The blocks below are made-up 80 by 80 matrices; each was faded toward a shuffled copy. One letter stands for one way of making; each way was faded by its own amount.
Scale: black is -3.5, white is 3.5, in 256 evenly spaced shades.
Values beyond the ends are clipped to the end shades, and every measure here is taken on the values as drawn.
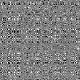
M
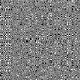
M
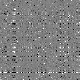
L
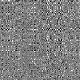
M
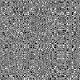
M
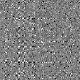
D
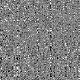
D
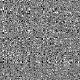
D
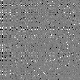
L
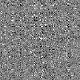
D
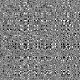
M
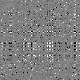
L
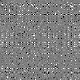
L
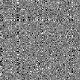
D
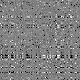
L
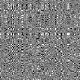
M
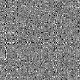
D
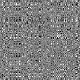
M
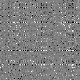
L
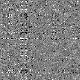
D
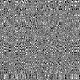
M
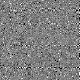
D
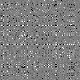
L
